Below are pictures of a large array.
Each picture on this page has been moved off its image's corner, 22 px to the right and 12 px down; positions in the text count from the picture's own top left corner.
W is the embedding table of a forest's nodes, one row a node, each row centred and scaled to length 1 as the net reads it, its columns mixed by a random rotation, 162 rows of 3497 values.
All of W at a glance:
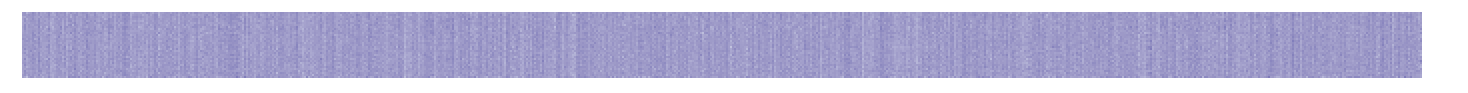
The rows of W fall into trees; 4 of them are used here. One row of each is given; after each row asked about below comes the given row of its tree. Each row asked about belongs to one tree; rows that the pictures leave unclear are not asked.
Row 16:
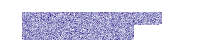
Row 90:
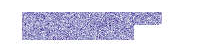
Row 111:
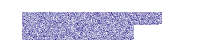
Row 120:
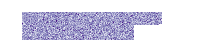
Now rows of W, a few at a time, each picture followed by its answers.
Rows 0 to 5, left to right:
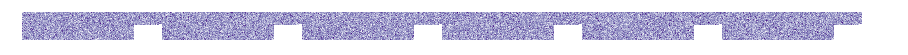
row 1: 16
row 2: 16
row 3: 90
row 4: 90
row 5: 16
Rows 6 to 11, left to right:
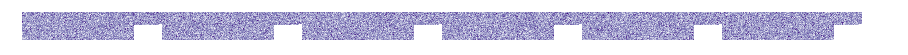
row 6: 90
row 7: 111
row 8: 90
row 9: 90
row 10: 90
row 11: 16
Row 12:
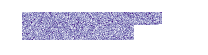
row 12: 111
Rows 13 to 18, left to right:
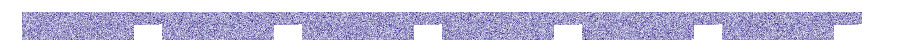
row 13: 90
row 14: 111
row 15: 90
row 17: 16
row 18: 111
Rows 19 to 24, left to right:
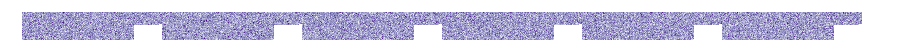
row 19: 16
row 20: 16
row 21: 120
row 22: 16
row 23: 16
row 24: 90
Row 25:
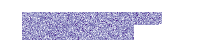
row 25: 111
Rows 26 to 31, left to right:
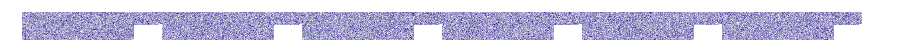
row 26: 16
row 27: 120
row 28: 90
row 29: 111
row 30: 16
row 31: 90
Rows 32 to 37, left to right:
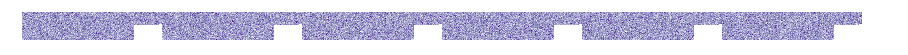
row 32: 120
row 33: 120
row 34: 16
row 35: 16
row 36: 16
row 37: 16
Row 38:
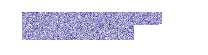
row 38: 90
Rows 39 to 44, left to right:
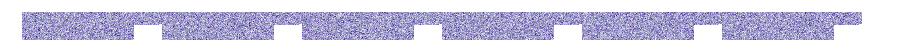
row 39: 16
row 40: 90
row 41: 16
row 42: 16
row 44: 90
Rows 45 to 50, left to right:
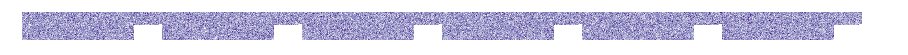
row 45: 90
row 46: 16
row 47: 120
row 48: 90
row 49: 111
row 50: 16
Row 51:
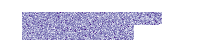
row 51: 120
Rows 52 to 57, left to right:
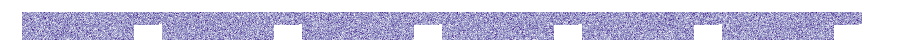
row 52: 111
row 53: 120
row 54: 16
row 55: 90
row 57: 90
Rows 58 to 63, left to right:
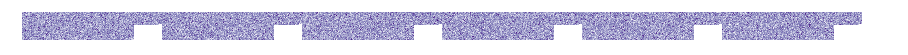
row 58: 16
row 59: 111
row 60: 90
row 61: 120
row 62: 120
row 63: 90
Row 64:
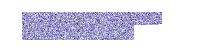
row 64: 111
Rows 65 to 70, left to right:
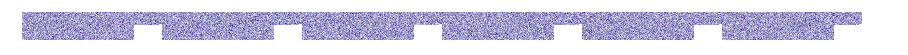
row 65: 120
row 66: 111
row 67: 16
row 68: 90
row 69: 16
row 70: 90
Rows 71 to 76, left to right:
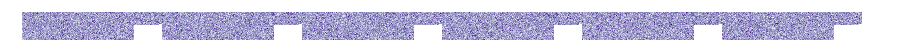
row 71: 120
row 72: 90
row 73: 90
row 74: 111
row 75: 90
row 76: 111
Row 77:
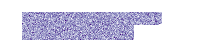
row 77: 120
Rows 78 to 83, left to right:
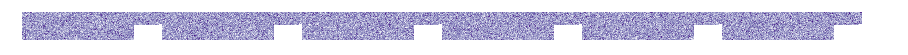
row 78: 16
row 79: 111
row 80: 90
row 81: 90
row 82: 16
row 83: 111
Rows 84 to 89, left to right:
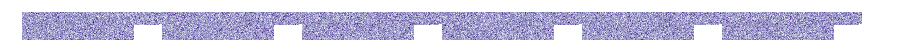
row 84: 120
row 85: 90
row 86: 111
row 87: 90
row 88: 90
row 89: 111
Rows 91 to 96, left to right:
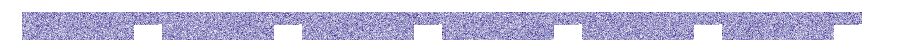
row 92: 90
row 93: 111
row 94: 16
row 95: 16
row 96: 111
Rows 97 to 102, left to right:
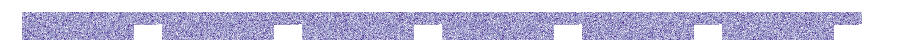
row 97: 16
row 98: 111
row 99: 120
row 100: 120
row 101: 16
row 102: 90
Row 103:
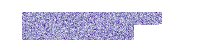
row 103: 16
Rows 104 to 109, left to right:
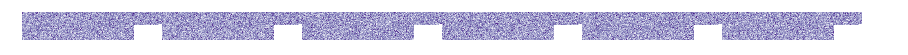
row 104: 90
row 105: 90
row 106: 16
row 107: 111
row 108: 90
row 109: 90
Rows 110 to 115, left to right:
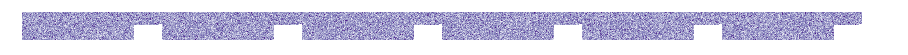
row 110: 111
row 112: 120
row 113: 16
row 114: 120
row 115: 90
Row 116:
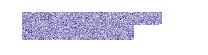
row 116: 16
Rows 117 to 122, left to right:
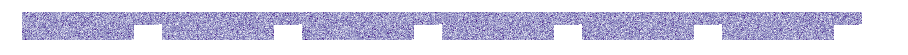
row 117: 16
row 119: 16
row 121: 16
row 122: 90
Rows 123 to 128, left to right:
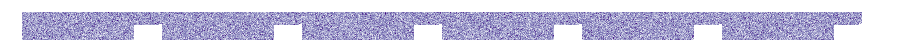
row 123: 111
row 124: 120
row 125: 90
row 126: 16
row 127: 16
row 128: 111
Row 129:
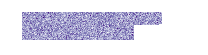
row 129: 90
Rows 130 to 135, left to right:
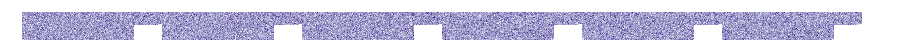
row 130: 90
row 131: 90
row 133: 16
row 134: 120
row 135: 16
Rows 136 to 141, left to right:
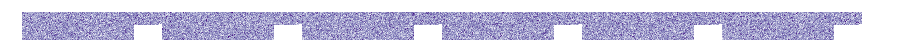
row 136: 111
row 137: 16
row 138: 90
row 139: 111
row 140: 111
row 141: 120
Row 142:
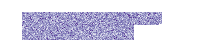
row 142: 111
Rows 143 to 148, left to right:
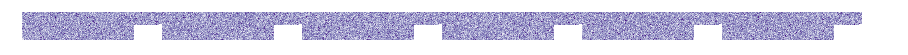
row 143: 120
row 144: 90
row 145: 16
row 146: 90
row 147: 120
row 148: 120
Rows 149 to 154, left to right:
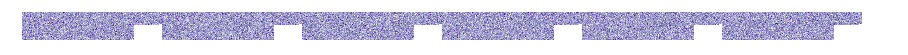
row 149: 16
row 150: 90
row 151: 16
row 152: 90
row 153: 90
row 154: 111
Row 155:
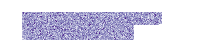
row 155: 120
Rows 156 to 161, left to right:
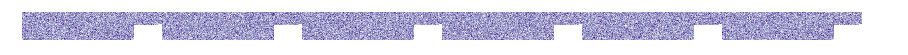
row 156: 16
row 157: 90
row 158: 16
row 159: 90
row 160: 111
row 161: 16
